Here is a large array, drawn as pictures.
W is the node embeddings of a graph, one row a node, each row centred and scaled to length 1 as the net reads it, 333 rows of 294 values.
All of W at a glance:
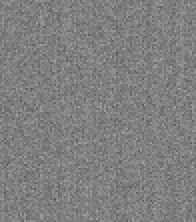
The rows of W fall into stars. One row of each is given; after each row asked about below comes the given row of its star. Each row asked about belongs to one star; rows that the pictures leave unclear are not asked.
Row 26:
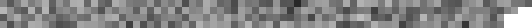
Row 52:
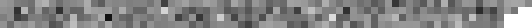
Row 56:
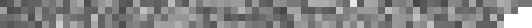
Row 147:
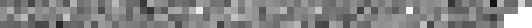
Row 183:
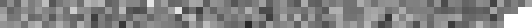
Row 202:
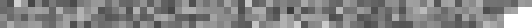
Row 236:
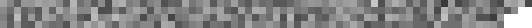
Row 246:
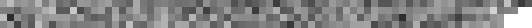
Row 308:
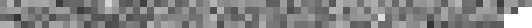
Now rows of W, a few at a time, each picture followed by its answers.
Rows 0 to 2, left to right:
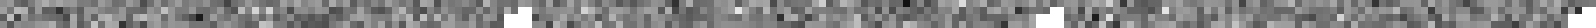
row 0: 52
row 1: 202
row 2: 308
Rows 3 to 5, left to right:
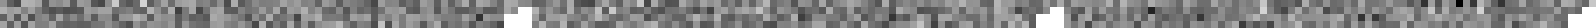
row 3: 52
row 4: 202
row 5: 183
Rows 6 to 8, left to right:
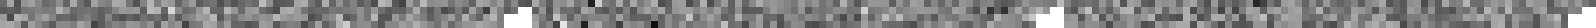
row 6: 183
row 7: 308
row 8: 202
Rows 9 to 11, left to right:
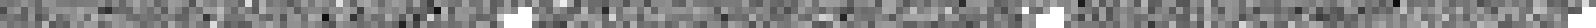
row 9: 236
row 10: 246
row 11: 56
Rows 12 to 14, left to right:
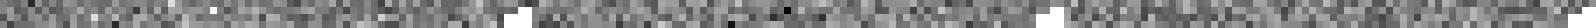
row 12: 26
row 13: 56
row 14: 183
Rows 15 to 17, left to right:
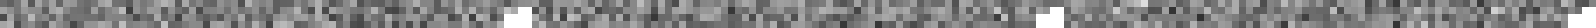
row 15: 202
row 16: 308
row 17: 56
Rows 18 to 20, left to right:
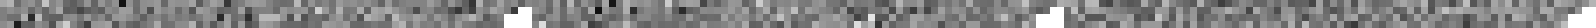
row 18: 308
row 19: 147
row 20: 246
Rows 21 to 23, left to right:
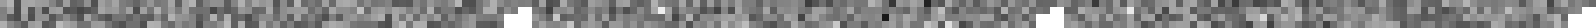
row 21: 308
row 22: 183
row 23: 202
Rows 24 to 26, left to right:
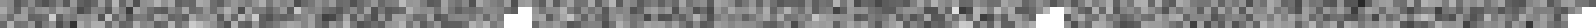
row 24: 147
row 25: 202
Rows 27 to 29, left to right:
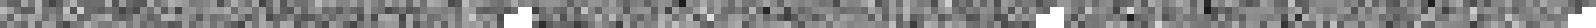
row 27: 26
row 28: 56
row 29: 147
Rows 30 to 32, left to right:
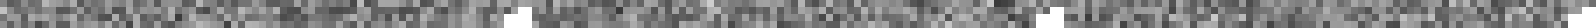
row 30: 26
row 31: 308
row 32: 236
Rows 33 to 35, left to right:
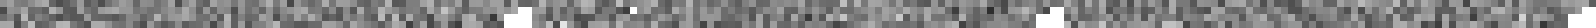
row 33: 308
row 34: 308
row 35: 52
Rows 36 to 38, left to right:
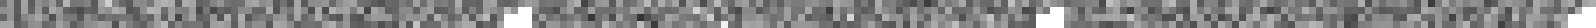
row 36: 308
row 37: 52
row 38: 56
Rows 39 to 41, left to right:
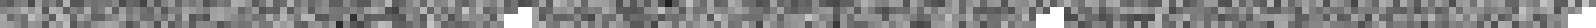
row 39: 202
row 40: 183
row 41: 236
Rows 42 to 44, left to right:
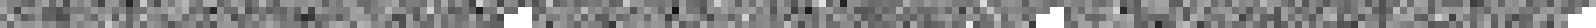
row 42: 52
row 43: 202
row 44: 246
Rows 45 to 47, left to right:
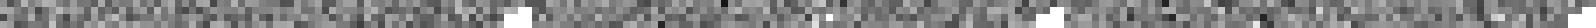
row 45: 236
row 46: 202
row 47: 52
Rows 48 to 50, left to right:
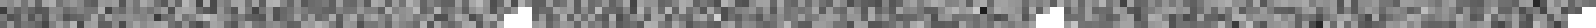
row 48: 56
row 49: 202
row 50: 308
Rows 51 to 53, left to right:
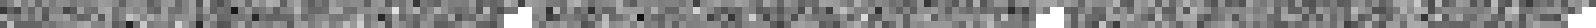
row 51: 56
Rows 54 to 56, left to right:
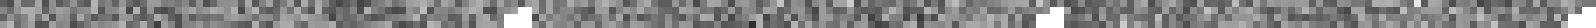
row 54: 202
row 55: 52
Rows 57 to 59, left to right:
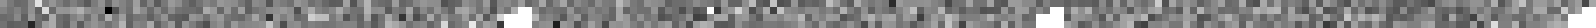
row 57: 236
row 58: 183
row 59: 202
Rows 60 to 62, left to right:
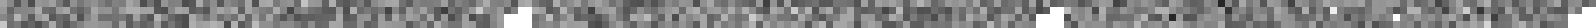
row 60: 147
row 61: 26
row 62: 52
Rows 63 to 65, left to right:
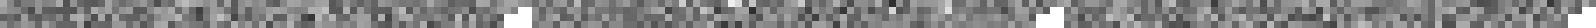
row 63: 52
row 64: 183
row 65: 56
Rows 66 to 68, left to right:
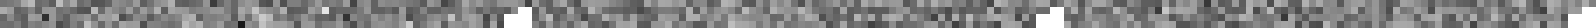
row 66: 26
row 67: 26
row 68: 308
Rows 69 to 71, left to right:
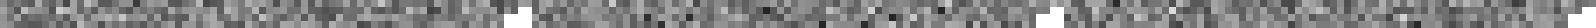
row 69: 147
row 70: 56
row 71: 26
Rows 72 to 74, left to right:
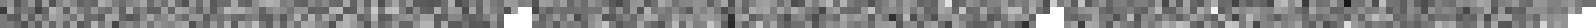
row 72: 56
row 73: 56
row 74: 202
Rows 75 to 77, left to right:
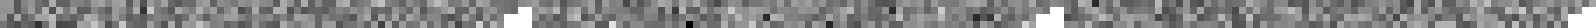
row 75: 147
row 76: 147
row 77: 202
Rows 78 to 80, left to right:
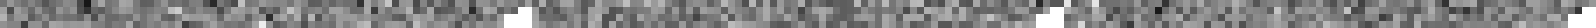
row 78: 183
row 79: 183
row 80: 26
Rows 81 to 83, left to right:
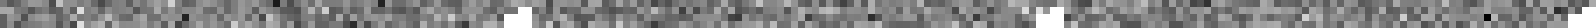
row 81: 26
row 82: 308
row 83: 147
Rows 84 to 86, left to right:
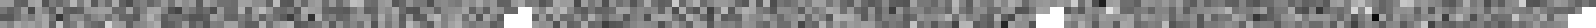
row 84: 52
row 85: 202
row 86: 246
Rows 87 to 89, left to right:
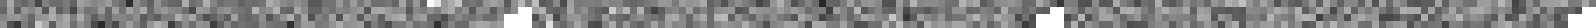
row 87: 246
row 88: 26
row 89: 147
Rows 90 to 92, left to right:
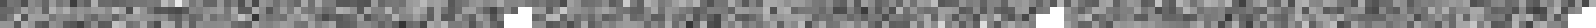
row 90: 202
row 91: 147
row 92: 183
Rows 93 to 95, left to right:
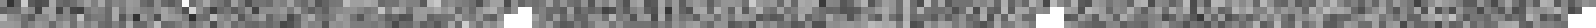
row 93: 246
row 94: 56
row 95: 147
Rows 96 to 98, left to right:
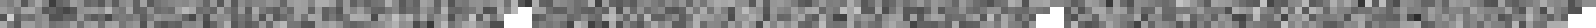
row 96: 52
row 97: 26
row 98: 147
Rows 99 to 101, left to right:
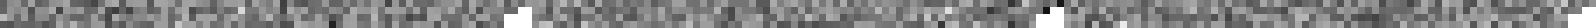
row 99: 56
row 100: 308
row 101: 183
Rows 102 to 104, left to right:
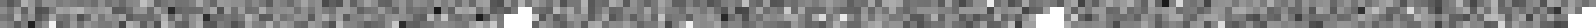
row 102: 236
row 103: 246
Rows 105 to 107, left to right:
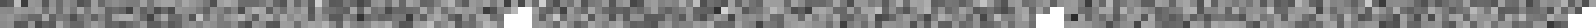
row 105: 202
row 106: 183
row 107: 183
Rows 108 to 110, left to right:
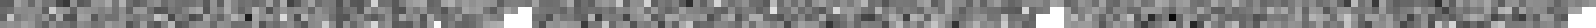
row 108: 202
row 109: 52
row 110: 202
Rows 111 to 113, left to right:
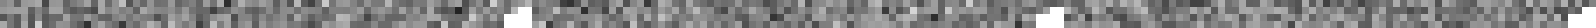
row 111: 308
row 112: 246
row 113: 26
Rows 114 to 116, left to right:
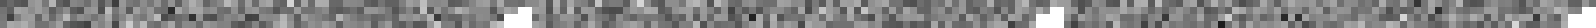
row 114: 202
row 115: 308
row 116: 147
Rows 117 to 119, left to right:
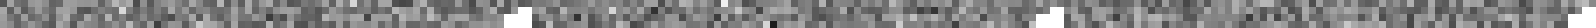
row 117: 183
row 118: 26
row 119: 26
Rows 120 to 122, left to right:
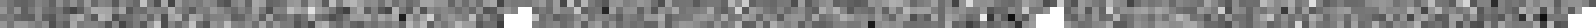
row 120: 52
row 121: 246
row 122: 236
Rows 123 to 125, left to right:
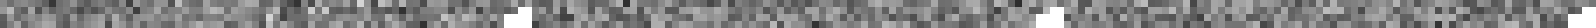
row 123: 26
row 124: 246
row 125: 52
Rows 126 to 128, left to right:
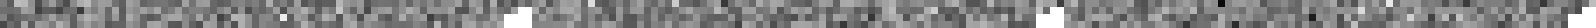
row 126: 246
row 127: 52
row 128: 308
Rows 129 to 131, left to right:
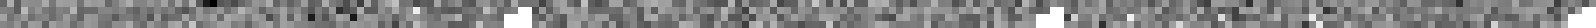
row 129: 183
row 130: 246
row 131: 202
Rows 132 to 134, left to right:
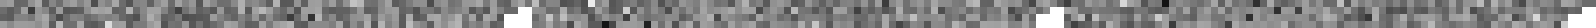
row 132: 52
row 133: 26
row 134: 26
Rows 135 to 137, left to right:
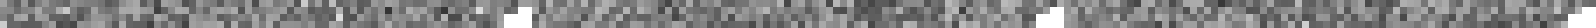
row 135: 147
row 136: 202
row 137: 246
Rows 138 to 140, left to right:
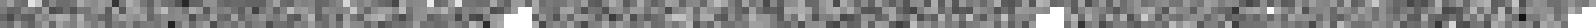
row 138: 246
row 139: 52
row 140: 202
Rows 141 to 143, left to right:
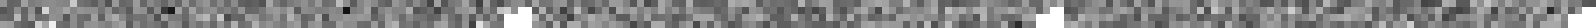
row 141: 236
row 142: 246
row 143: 202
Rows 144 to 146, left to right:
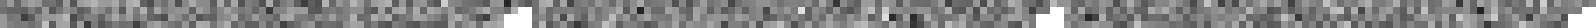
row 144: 246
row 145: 56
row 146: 52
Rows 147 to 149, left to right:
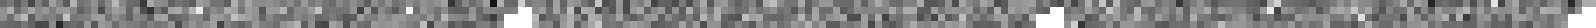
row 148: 308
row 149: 246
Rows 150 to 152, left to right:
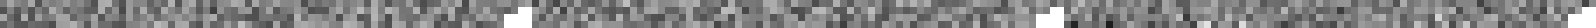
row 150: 56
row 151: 183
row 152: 56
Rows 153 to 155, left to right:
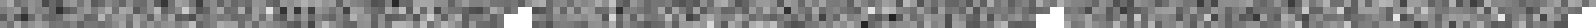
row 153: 52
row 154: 56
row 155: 52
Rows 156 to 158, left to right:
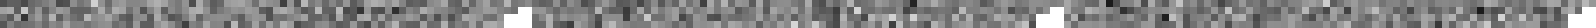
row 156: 147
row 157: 26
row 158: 52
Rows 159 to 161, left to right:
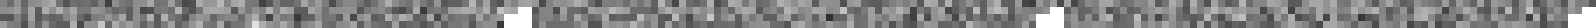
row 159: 236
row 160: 236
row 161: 52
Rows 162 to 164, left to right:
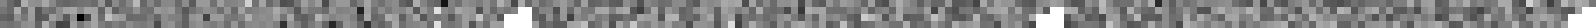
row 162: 236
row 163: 236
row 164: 26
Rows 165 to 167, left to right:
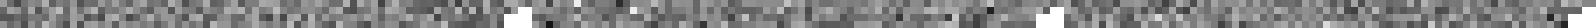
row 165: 236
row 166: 308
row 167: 26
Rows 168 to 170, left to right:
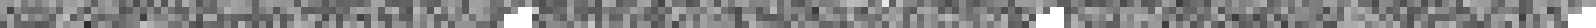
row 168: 56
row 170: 202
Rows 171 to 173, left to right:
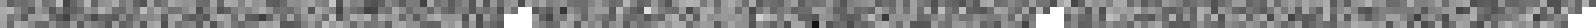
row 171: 52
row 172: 183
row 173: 236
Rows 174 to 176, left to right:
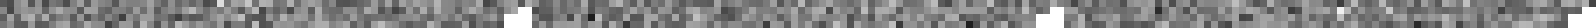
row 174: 202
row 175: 246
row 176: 26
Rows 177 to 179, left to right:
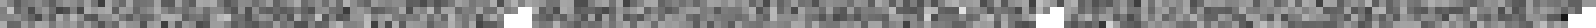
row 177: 52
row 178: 52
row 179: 147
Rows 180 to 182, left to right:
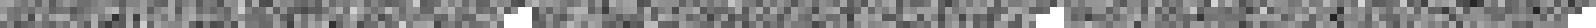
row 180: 56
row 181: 246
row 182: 183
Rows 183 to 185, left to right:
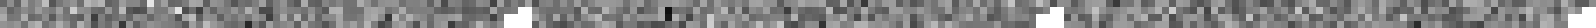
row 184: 56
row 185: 202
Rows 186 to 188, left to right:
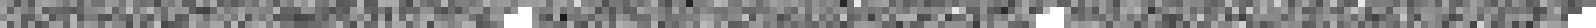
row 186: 52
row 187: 308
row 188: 183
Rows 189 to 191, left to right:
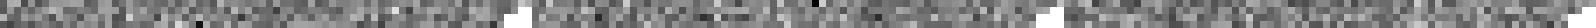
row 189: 56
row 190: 202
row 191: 246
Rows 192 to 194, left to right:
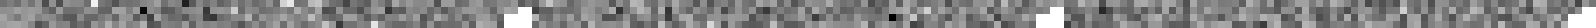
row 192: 202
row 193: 56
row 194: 56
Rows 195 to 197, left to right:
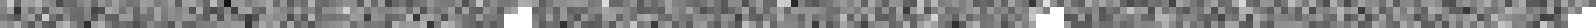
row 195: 308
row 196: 236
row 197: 236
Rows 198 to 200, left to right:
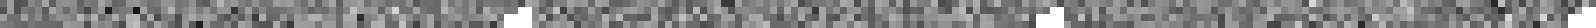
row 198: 56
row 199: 52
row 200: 236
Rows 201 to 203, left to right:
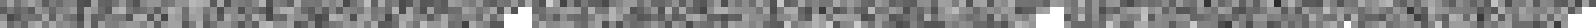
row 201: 183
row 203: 236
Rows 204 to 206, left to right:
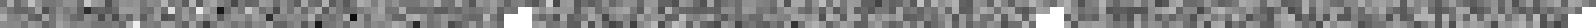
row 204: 183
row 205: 202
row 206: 52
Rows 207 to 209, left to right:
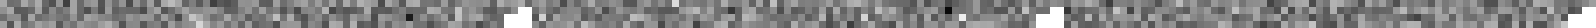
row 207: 26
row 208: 52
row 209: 56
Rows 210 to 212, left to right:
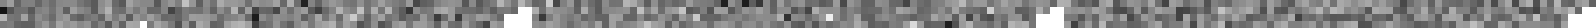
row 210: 56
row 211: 202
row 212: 52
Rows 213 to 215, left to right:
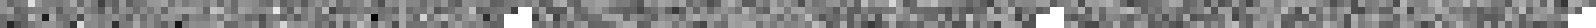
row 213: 26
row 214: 26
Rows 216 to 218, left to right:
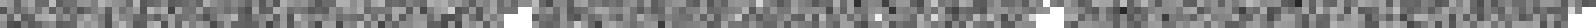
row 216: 246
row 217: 236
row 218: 52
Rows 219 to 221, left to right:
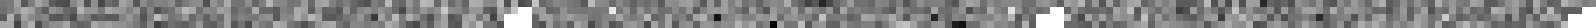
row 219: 202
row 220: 26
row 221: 56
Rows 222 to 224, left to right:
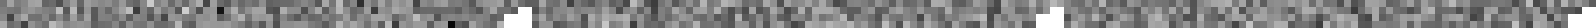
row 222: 183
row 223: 56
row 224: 26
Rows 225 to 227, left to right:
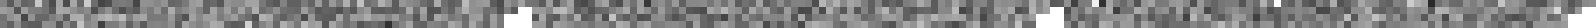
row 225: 26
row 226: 202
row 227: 246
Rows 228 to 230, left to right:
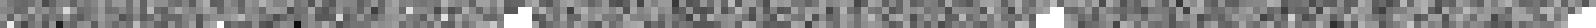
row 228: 147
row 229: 236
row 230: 246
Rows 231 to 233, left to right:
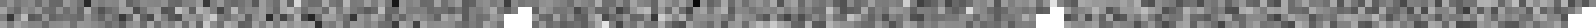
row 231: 183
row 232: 56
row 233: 202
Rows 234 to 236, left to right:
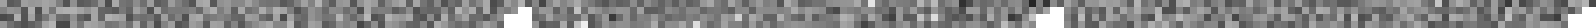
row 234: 236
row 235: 236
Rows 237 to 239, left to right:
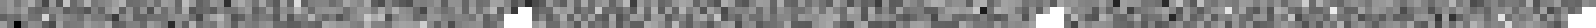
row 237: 308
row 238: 202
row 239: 52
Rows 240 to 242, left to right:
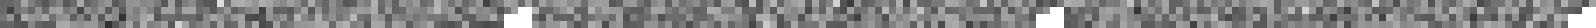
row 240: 56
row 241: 183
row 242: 56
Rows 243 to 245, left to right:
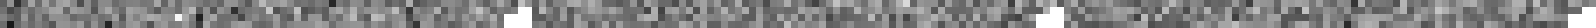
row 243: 56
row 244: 236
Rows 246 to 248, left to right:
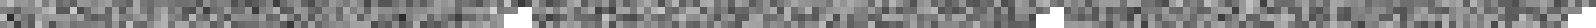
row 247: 52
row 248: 52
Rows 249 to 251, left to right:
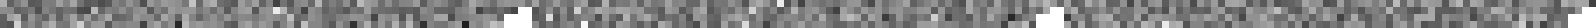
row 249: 26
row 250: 236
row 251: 26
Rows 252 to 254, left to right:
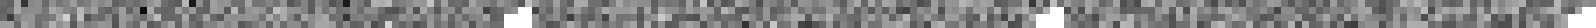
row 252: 202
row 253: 246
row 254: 246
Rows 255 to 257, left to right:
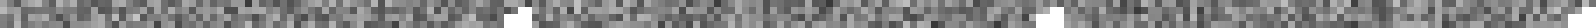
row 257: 246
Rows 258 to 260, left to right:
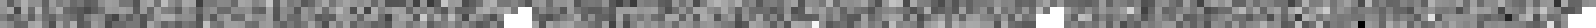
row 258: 308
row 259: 52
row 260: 147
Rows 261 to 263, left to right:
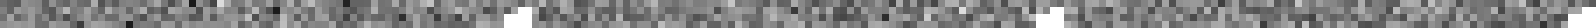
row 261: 202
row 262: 183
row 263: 308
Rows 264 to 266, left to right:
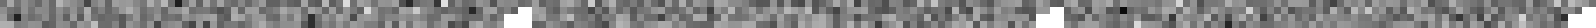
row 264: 183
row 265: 26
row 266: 52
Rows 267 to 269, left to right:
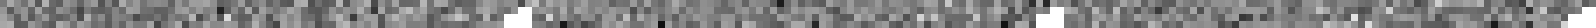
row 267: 183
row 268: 236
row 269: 26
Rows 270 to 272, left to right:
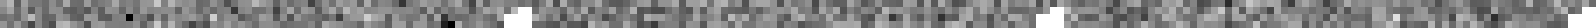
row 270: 308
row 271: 56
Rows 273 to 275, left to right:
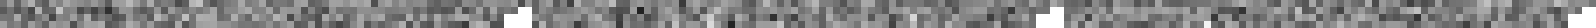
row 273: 183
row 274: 56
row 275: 202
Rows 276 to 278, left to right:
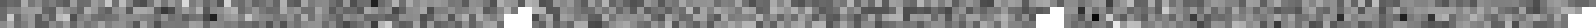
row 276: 202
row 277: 26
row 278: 308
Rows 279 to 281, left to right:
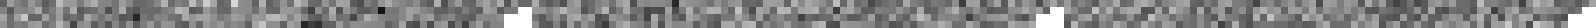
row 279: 183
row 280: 147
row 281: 147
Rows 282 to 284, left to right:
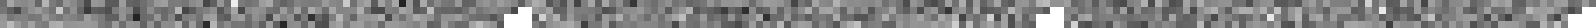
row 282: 183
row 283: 52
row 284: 147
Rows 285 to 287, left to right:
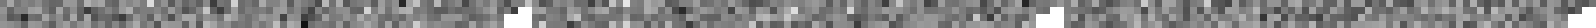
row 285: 183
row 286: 147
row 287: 56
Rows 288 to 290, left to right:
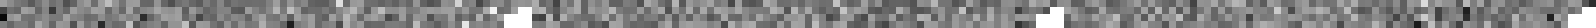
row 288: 246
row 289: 26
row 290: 26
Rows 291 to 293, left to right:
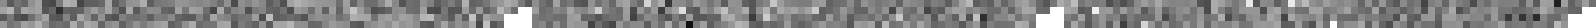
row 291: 52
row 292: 147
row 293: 147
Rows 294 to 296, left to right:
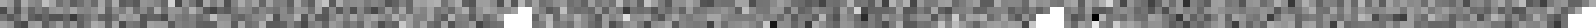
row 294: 308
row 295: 26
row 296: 308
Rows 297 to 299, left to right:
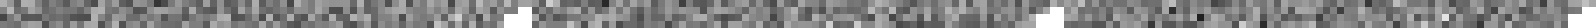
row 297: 52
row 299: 56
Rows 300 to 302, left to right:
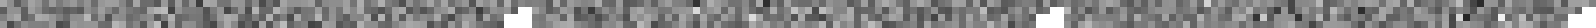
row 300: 52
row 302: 52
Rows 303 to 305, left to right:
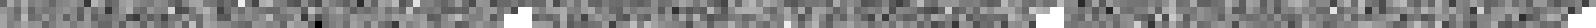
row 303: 183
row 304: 202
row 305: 56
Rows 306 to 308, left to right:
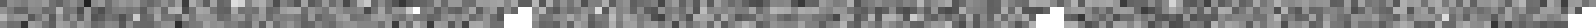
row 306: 183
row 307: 26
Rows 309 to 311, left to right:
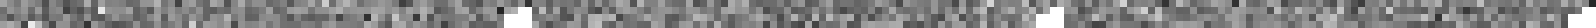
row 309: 308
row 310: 246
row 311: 26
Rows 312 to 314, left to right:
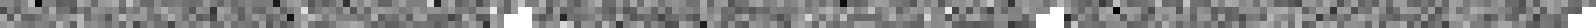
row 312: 246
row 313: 308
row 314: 147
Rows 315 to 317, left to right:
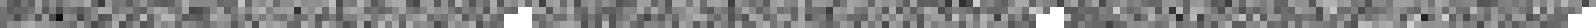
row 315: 52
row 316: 52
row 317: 56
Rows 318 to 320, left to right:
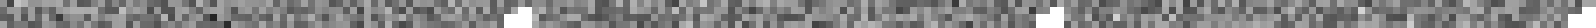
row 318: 236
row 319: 308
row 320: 56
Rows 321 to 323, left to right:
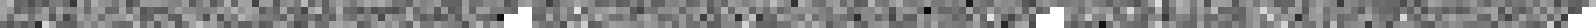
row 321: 147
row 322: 236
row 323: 147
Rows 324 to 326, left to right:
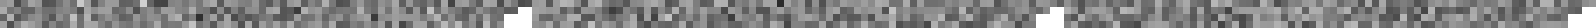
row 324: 52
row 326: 147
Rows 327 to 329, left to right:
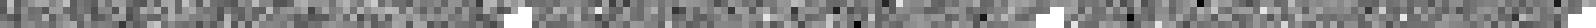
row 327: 308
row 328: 147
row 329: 147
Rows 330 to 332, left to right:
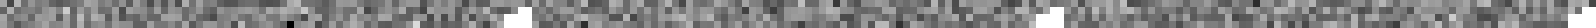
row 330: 246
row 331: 246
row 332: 236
